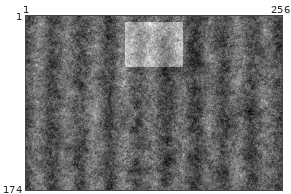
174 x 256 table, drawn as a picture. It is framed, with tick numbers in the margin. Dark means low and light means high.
Stripes: upright, repeating 9 times. Ninth with the highest average: top middle. Odd patch: higher, in the top middle.
